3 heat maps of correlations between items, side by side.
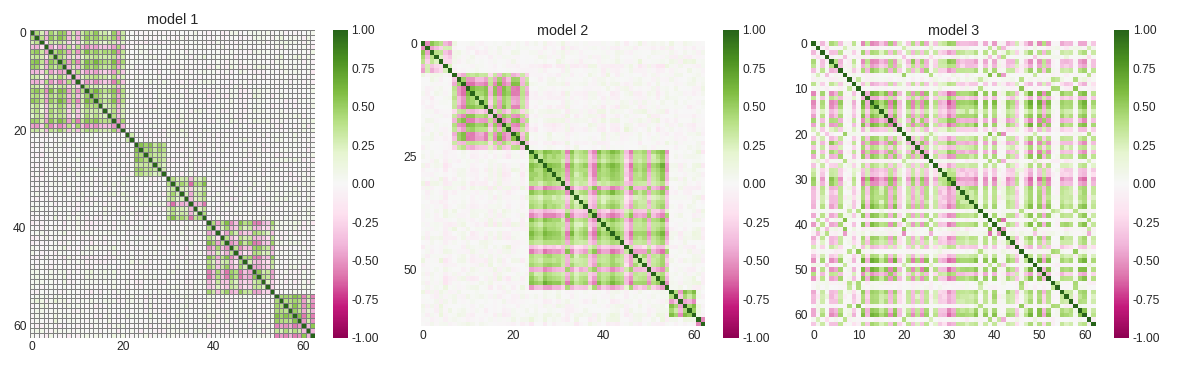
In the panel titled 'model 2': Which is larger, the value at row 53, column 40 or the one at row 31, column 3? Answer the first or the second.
the first
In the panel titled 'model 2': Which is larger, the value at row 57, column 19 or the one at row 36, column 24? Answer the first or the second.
the second
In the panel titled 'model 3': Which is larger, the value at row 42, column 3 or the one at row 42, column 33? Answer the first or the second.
the first
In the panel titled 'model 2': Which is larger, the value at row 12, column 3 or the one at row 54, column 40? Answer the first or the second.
the first
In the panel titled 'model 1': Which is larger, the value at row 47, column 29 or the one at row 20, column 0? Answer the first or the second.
the second
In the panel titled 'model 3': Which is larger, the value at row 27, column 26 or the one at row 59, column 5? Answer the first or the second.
the first
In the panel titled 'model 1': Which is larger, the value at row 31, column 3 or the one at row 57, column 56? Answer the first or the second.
the second
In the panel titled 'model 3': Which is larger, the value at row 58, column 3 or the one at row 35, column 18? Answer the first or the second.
the second
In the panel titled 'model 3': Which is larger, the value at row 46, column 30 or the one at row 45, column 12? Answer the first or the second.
the second
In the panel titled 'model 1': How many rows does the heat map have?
63
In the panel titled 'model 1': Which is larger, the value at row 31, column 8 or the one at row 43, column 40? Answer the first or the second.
the second
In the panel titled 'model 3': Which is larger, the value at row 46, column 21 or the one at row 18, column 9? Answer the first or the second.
the first
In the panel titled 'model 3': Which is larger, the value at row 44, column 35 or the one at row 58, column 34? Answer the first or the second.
the first
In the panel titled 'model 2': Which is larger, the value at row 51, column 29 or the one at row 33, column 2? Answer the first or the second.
the first
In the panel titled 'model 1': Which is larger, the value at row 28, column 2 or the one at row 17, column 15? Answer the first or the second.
the second
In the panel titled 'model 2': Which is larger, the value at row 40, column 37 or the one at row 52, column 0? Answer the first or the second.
the second
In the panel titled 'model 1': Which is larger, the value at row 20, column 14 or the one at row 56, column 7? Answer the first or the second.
the first
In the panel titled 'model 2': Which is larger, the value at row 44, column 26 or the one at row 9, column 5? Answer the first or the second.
the first
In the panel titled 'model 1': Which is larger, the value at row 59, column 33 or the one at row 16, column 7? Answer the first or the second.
the second
